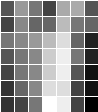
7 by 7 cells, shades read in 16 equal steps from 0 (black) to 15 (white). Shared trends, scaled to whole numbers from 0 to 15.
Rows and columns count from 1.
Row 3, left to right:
7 8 9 11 13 6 2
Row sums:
50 48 56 55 51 48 47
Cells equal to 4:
6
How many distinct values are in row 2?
5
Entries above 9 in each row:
2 1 2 2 2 2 2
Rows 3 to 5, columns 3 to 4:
9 11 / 8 12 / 8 12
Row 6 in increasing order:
1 3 4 6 8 13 13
